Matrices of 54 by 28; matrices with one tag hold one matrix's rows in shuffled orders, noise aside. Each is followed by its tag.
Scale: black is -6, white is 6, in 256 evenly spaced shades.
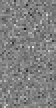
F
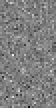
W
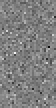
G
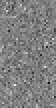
G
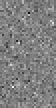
W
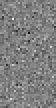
W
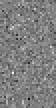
W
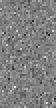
G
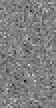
F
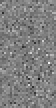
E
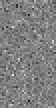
W
